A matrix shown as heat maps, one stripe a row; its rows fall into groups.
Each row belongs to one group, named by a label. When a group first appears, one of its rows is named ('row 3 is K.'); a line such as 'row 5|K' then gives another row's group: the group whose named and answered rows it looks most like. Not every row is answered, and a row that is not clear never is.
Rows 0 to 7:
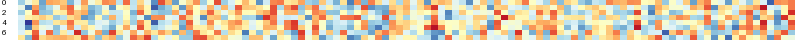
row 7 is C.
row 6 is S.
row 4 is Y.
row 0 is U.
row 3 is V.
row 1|Y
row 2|Y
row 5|Y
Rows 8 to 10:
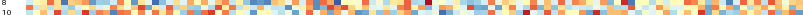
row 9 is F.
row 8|V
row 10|S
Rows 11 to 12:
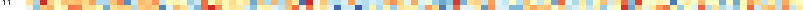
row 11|C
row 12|C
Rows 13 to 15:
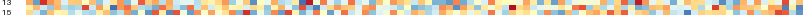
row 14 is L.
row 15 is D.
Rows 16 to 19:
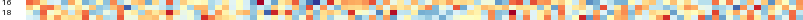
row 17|V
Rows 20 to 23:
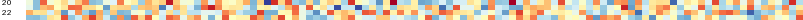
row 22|F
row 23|U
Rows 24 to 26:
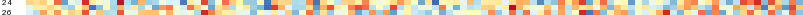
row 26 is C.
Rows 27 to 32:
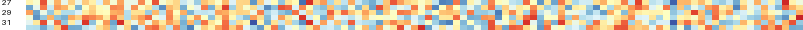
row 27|S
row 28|U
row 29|F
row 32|D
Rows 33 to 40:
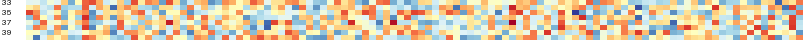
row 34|L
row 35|F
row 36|S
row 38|S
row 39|D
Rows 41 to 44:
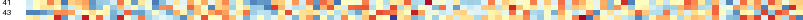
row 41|V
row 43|D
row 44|L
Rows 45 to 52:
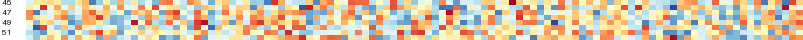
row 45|V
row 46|S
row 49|U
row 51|D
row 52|Y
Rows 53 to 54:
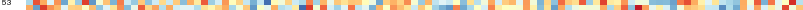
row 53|S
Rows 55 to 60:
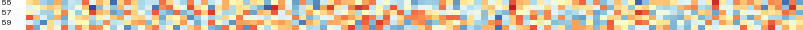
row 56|V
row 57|D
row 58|F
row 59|D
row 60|U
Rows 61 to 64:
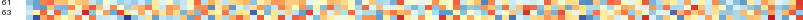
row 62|U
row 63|S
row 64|Y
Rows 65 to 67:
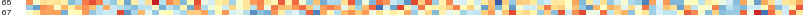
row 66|Y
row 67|V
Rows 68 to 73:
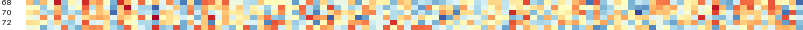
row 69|L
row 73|D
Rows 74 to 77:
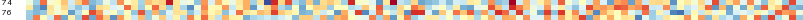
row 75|D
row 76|D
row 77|S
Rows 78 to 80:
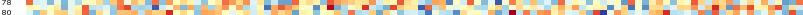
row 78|F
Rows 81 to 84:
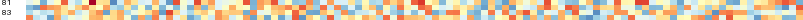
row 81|D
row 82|Y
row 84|F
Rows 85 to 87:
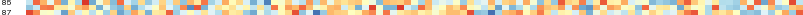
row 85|S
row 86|Y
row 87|F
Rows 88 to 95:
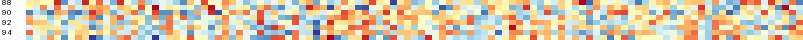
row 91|F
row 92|F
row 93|V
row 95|V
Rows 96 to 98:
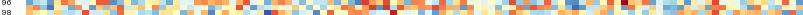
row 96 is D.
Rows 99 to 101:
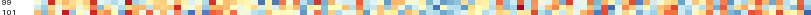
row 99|C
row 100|C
